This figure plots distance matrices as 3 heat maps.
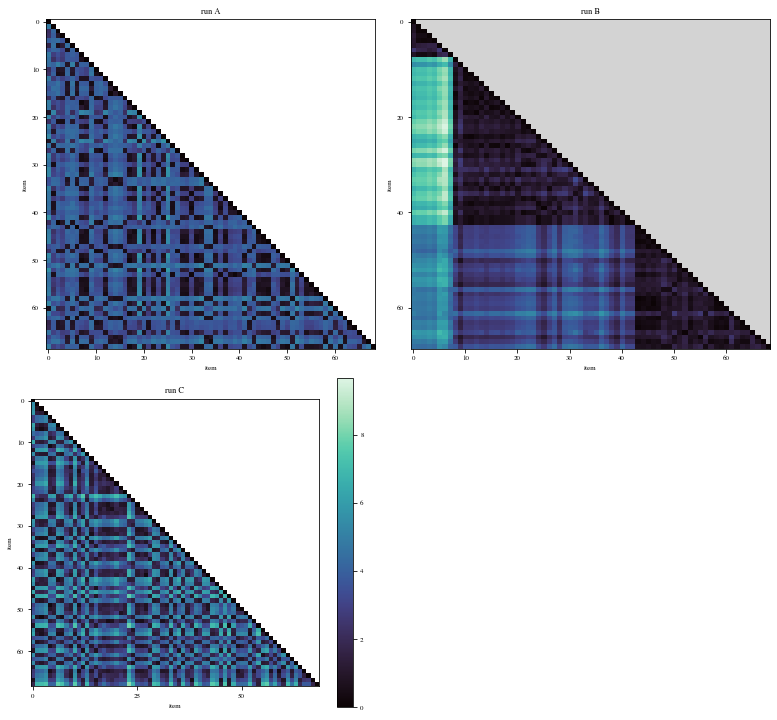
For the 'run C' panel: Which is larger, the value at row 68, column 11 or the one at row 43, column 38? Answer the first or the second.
the second
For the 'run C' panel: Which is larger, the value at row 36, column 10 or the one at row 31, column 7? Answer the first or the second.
the second
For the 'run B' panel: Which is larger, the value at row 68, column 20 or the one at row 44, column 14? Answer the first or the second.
the first
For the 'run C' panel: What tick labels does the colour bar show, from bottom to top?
0, 2, 4, 6, 8
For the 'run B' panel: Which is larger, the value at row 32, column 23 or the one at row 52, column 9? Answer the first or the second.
the second
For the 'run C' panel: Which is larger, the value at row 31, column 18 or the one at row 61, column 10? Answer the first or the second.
the second
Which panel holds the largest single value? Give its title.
run B
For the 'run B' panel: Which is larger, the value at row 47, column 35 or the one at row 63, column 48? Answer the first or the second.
the first
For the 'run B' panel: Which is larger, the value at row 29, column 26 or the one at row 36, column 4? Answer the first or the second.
the second
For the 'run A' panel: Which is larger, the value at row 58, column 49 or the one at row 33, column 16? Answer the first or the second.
the first
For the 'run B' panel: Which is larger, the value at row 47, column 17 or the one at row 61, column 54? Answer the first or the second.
the first
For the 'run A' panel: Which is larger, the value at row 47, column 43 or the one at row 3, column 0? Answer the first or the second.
the second
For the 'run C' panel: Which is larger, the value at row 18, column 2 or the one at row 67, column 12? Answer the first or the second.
the first
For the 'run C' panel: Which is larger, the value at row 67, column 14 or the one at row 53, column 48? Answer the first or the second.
the second
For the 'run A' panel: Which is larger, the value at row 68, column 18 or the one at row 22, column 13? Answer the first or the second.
the second
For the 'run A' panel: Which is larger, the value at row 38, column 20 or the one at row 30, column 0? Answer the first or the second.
the second
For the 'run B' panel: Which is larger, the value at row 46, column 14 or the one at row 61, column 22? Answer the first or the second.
the second
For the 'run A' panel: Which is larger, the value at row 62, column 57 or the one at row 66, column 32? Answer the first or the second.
the second
